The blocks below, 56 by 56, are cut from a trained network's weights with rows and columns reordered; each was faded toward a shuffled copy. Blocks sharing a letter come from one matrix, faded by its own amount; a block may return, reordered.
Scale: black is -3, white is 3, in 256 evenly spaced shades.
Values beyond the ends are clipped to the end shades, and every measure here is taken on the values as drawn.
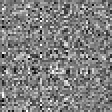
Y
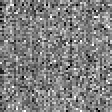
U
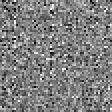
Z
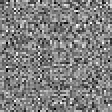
Y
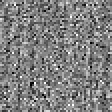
U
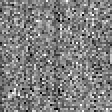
U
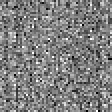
U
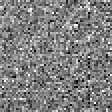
Z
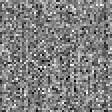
U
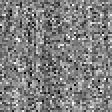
U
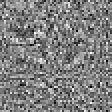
Y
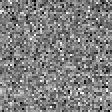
Z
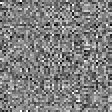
Y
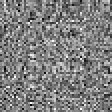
Y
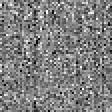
U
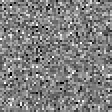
Z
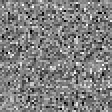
Z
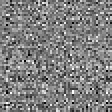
Y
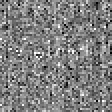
U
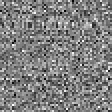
Y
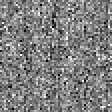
U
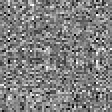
Y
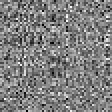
Y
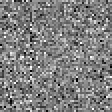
Z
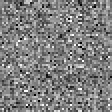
Z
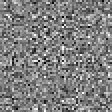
Y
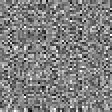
Y
